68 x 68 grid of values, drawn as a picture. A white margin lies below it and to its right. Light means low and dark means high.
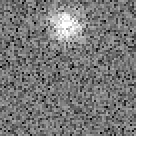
No row or column stands out. No regular stripes run through it. A single dip lies in the top middle. The top middle is the ninth with the lowest average. The halves do not mirror each other.
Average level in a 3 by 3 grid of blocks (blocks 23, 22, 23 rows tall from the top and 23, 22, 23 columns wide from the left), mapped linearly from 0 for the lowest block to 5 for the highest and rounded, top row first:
505
555
555
